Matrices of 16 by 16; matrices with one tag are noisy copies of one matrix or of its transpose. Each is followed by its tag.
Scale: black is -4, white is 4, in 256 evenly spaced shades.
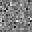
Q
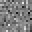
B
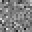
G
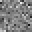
G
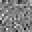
G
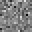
Q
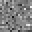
B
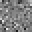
G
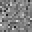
Q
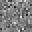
Q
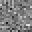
B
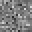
B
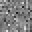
B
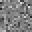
G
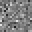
Q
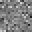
G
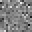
G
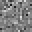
Q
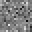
B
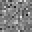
Q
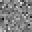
G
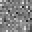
B
